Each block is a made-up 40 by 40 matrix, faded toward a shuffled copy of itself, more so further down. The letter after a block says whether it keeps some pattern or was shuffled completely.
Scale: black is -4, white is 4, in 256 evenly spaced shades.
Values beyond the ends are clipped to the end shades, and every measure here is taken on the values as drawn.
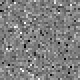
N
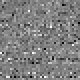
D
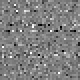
D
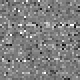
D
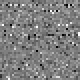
D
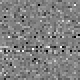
D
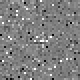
N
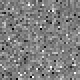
N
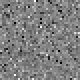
N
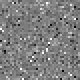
N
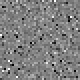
N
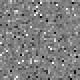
N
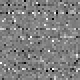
D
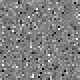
N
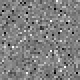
N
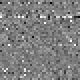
D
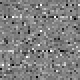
D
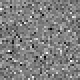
N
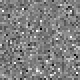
N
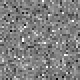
N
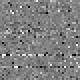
D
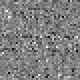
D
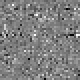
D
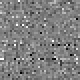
D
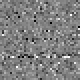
D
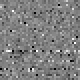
D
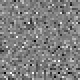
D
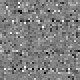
D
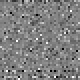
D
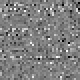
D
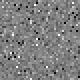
N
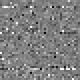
D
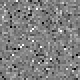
N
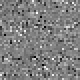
D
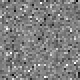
N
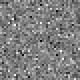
N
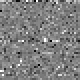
D
